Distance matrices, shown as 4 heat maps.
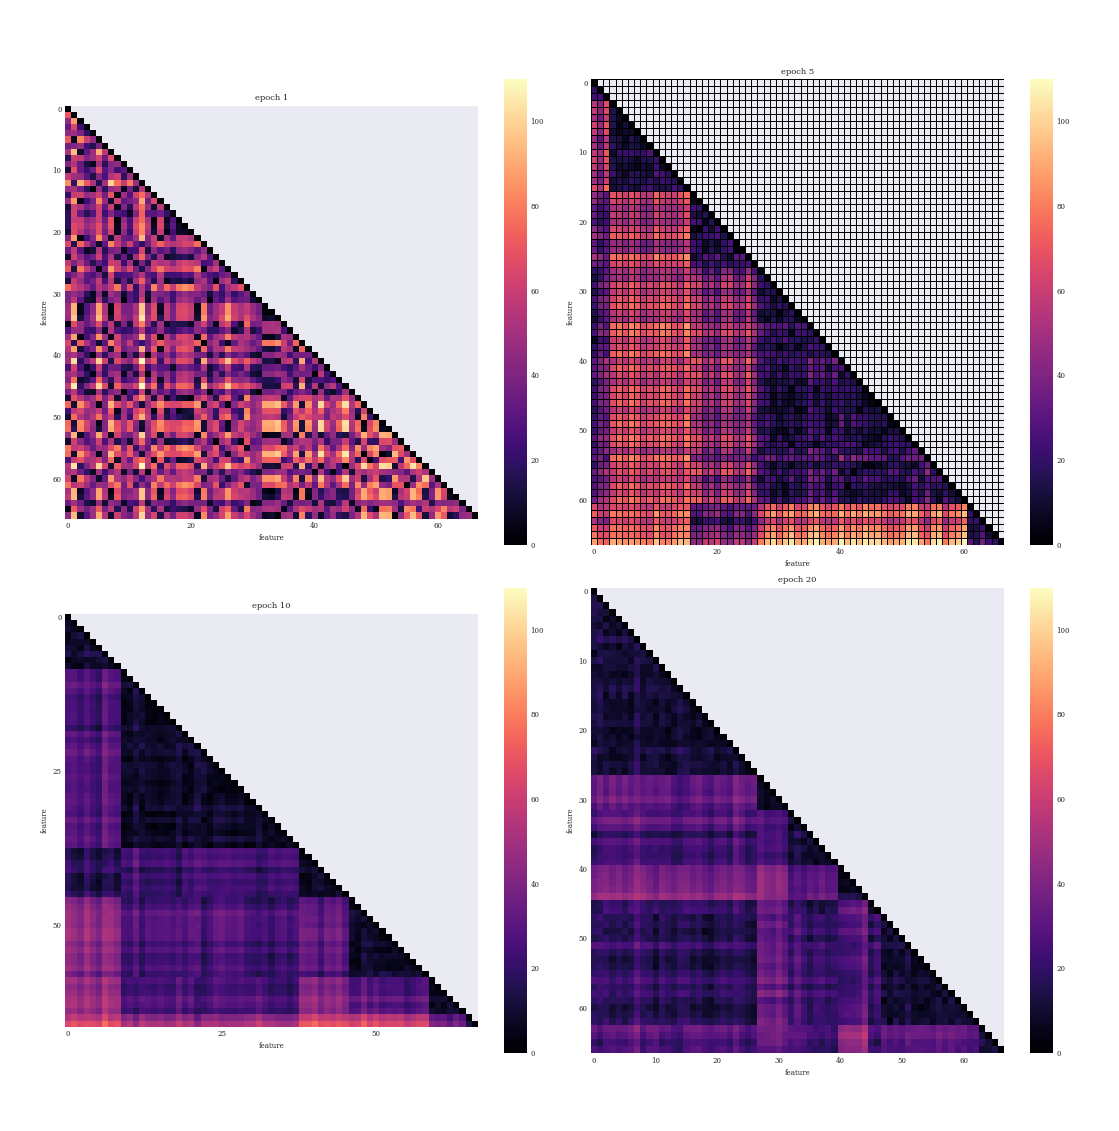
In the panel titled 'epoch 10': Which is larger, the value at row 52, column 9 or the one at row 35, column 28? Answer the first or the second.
the first
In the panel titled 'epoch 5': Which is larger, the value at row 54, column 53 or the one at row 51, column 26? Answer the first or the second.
the second
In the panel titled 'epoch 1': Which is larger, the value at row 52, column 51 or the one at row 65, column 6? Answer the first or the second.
the second
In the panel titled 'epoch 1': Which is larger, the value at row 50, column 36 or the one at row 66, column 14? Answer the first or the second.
the second
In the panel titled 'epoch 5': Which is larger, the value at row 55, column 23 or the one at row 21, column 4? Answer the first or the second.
the second
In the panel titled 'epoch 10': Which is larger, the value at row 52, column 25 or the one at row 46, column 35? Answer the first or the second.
the first
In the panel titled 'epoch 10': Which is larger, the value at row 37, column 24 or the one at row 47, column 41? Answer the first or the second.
the second
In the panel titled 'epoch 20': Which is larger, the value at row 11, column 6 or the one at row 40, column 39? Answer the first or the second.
the second
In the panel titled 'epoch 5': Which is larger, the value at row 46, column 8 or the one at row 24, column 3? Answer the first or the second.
the first
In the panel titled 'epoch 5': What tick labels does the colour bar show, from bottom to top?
0, 20, 40, 60, 80, 100
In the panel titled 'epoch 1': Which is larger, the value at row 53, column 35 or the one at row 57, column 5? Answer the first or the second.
the second
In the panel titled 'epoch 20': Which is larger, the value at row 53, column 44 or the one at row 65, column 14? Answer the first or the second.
the first
